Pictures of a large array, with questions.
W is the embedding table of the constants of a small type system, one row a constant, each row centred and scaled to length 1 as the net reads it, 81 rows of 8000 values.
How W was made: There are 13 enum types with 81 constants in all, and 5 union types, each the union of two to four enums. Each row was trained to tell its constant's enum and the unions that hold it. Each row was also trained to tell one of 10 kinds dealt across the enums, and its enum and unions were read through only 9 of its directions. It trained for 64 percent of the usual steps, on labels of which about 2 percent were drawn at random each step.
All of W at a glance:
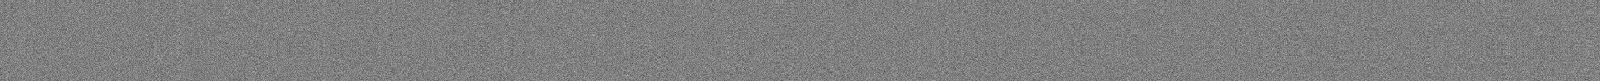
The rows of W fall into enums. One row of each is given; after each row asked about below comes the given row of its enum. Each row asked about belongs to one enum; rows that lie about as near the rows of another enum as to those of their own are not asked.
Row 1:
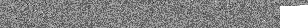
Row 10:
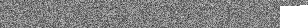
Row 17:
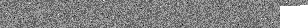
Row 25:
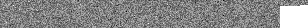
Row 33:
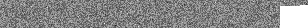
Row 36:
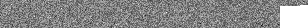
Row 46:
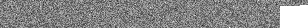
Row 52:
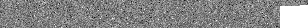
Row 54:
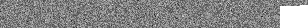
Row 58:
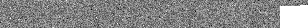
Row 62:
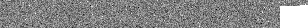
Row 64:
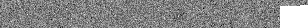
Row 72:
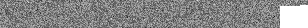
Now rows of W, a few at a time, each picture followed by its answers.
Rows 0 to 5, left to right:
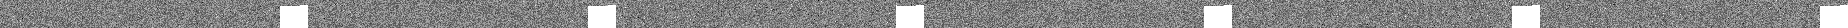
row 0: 33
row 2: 33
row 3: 46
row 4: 17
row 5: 46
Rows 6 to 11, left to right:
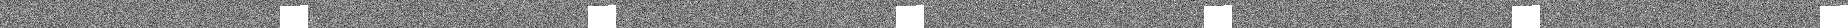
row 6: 54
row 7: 62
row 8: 17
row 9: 33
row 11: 1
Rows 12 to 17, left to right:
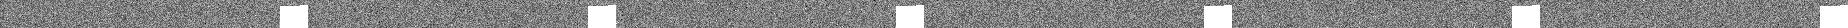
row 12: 46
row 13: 1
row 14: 72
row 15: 54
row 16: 52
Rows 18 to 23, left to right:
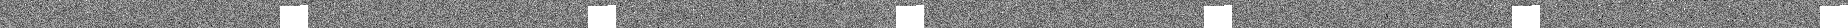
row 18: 58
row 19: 54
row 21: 72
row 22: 54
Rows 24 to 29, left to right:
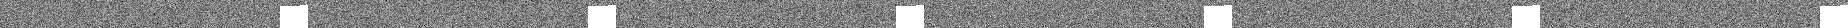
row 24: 10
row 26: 1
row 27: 58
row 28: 62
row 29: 62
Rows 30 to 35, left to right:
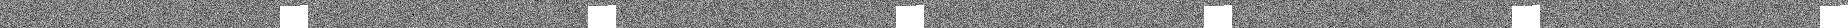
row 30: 33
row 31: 25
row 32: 72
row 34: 17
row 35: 17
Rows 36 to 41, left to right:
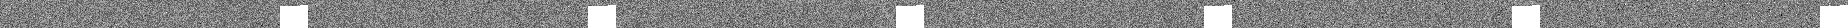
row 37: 46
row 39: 17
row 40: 52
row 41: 10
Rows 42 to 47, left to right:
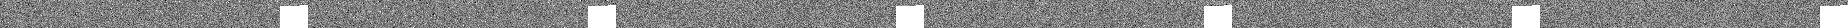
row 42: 25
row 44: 58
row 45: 1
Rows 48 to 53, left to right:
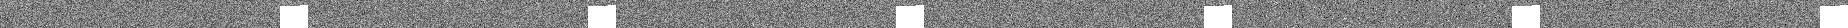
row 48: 52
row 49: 58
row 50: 46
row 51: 54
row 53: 52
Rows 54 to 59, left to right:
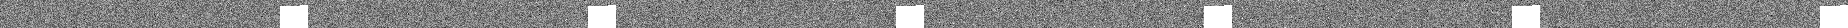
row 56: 25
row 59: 72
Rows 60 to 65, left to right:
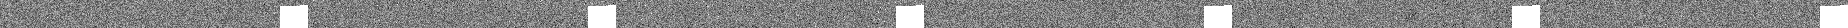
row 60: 33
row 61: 52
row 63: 58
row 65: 1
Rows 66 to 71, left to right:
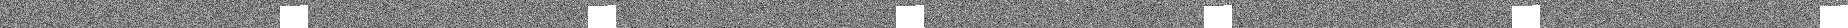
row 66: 54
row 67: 33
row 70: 52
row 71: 17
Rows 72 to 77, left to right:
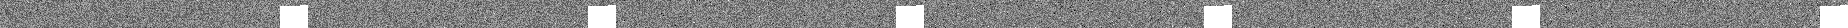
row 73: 33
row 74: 64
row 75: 52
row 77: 17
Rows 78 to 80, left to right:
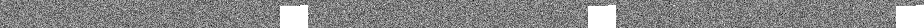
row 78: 58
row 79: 62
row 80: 46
